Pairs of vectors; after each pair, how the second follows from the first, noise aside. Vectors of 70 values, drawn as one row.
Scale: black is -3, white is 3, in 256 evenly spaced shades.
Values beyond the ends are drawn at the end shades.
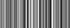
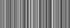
shrunk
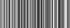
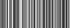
wrapped around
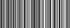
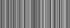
shrunk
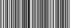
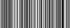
wrapped around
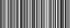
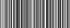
wrapped around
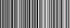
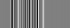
partly zeroed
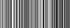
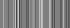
partly zeroed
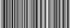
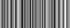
wrapped around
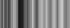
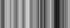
wrapped around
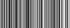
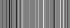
partly zeroed
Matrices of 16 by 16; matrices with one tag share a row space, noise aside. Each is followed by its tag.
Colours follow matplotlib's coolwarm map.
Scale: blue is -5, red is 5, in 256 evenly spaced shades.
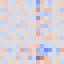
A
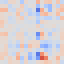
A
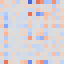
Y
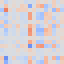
Y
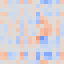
A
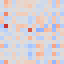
Y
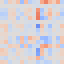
A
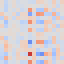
Y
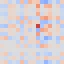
A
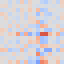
A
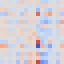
A
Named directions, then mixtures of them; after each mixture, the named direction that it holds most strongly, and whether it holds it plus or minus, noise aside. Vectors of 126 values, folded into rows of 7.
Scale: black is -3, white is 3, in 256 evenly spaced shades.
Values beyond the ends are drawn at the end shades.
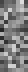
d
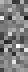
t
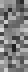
d, minus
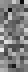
d, minus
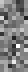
d, minus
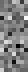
t, minus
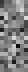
d, plus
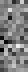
t, plus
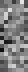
d, plus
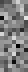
t, minus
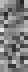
d, minus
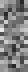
d, minus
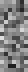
d, minus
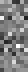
t, plus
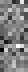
t, plus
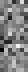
t, plus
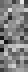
d, plus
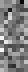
d, minus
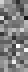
t, plus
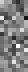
t, plus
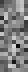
d, plus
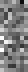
d, minus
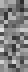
d, minus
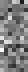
t, minus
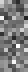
t, plus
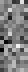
t, plus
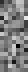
d, plus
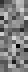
d, plus
